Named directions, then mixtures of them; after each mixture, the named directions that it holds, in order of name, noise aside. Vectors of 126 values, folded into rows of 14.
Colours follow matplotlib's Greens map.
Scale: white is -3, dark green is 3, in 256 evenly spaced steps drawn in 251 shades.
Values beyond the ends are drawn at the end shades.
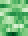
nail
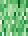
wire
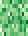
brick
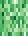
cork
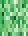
cork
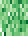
brick, wire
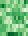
cork, nail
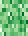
brick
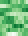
nail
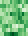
brick, nail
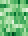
nail, wire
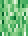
cork, wire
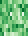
brick, nail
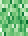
brick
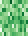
brick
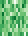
cork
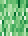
wire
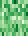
brick, cork
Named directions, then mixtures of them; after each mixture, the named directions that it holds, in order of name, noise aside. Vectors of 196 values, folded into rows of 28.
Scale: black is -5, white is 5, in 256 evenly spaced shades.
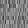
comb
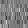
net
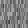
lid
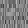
comb, lid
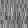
lid, net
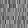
comb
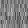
lid, net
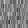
lid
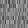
comb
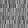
comb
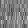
lid, net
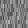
lid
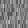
lid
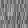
lid, net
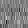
comb, net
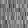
comb, net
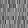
comb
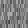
lid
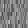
lid
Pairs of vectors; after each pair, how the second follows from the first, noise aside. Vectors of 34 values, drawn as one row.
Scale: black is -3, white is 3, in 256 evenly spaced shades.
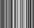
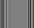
partly zeroed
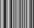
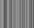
shrunk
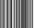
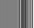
partly zeroed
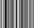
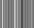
partly zeroed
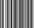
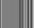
partly zeroed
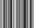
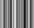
copied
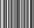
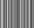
shrunk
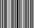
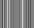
partly zeroed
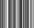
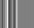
partly zeroed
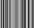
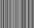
shrunk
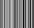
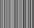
shrunk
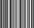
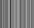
shrunk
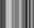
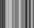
copied
